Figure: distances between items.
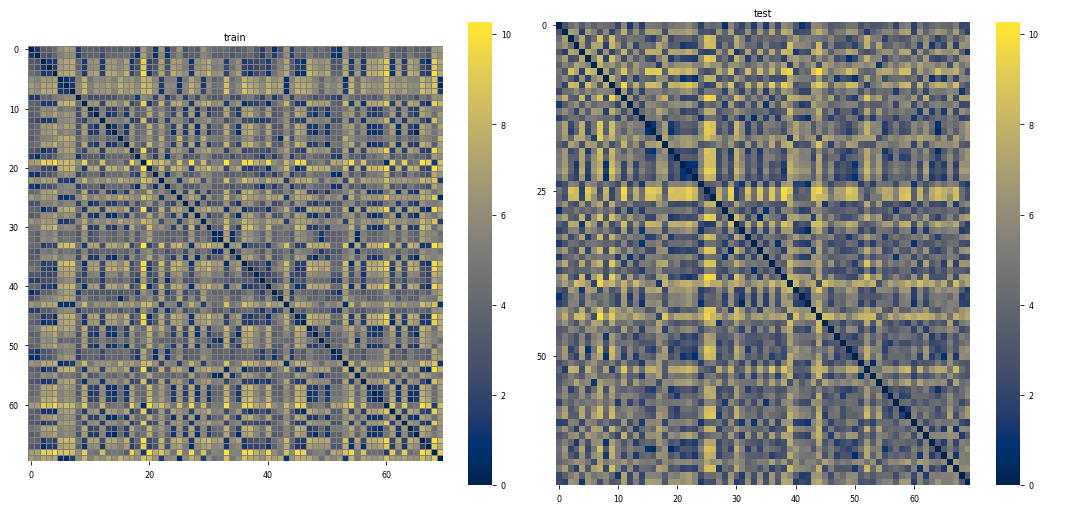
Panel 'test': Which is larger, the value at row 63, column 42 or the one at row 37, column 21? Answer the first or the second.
the first
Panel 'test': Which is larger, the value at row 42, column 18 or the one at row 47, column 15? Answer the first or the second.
the second
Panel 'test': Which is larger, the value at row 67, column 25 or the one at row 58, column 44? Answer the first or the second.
the first
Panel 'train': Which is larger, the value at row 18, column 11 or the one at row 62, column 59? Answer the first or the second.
the first
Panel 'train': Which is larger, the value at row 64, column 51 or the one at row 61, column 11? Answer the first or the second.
the second
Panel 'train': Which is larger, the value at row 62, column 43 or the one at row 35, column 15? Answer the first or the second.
the first
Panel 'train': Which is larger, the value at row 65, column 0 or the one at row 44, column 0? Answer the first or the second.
the first
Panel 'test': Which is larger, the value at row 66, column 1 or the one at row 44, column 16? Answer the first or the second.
the second
